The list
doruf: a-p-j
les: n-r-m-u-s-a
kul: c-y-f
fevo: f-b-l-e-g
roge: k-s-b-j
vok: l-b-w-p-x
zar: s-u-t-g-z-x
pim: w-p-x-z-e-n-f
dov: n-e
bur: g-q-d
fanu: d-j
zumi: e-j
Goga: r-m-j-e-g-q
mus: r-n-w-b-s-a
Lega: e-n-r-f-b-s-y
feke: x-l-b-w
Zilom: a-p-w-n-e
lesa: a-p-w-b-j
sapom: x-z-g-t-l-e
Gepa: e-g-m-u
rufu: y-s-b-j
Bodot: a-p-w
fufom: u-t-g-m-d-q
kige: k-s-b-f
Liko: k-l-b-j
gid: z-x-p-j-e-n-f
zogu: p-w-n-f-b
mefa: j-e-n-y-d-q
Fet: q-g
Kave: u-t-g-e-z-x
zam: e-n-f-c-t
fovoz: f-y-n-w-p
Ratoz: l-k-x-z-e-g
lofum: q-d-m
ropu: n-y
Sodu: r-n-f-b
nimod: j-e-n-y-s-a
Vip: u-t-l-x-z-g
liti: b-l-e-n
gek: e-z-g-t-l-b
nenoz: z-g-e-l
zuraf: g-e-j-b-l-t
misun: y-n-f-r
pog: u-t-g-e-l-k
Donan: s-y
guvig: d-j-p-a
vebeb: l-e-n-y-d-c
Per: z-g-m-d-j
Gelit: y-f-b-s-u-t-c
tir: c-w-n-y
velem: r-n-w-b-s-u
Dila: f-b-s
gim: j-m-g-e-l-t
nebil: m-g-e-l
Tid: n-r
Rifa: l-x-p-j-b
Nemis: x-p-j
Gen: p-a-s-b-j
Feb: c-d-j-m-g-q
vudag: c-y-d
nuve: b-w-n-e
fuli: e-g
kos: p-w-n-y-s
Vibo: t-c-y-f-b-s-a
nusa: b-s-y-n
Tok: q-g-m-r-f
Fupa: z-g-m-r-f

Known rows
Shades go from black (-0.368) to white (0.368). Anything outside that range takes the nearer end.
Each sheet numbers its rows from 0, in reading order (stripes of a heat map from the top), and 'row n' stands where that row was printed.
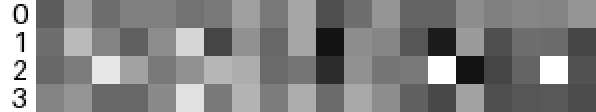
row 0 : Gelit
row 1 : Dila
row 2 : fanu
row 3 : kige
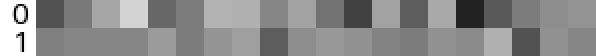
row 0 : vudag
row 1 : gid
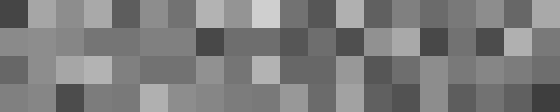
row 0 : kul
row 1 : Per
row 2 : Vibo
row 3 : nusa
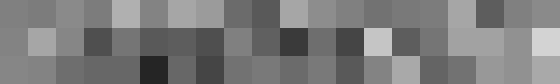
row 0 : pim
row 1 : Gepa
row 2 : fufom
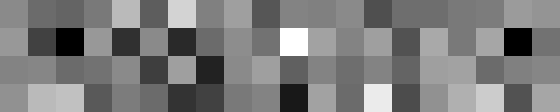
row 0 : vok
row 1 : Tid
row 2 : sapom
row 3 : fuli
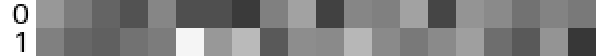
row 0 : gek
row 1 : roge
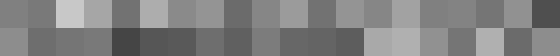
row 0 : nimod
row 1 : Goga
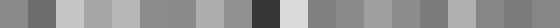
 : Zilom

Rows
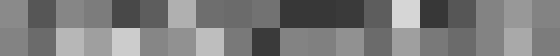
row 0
lofum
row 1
lesa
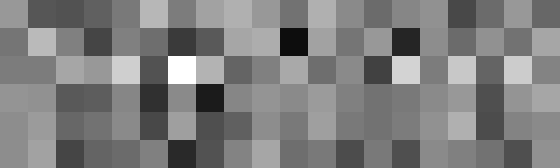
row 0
Liko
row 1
fevo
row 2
Nemis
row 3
Vip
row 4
zar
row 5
Fupa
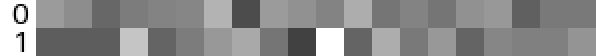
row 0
Ratoz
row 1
tir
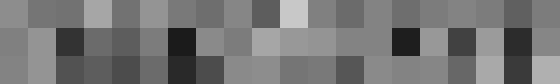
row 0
les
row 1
Sodu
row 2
Tok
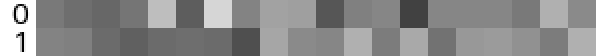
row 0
Rifa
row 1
pog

